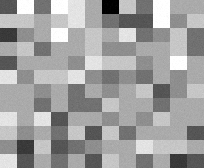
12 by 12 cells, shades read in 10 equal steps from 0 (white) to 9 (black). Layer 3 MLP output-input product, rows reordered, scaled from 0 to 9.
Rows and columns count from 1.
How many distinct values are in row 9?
5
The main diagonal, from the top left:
6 2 3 3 4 4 4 3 4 3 2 6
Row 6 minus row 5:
-5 1 -1 -1 -3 3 3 2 1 0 4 0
